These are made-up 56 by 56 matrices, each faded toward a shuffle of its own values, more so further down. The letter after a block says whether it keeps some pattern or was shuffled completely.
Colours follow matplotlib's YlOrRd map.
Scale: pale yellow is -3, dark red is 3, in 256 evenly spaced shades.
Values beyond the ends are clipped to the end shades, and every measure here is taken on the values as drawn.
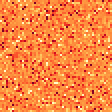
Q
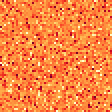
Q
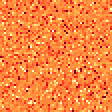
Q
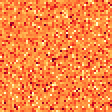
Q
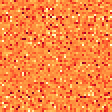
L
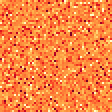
Q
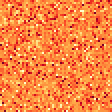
Q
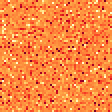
Q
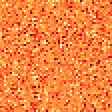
L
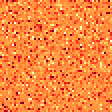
L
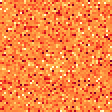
Q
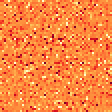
L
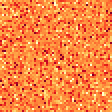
Q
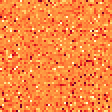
L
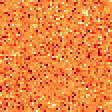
Q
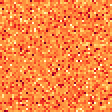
Q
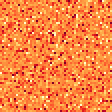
Q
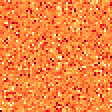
L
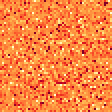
L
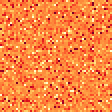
L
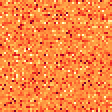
L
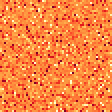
Q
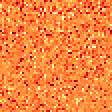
L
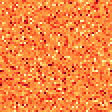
Q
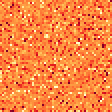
L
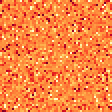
L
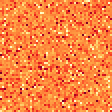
Q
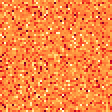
Q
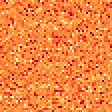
Q
